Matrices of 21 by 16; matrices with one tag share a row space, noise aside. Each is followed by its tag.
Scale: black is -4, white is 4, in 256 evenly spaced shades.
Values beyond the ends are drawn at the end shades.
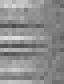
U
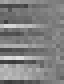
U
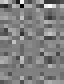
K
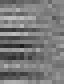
U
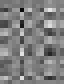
K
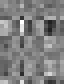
K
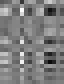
K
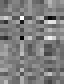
K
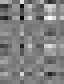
K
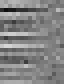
U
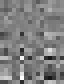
K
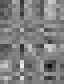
K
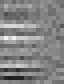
U
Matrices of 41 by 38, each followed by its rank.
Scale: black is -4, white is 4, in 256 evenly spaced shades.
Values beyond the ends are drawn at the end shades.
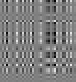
one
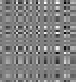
one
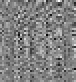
five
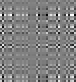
one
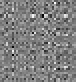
five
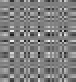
one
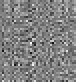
five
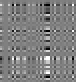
one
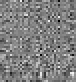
five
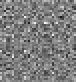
five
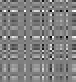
one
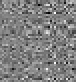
five
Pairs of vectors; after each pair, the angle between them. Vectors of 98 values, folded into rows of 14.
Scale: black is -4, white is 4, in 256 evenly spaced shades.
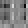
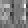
nearly opposite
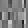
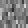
partly opposed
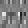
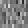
partly opposed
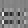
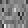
partly aligned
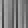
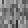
partly aligned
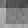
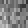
partly aligned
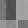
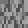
orthogonal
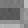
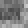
nearly parallel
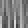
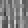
nearly parallel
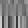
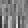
nearly opposite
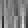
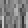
nearly opposite
